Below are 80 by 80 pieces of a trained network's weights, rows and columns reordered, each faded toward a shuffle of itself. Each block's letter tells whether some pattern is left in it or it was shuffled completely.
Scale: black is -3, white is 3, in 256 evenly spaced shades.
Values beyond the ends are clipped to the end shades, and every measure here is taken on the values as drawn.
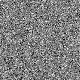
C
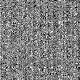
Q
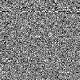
Q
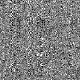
Q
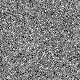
C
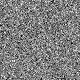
C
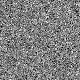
C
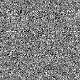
Q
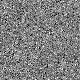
C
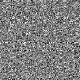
Q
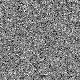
C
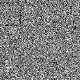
Q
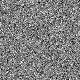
C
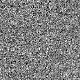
Q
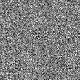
Q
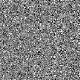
Q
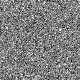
C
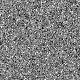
C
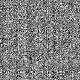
Q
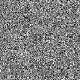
Q
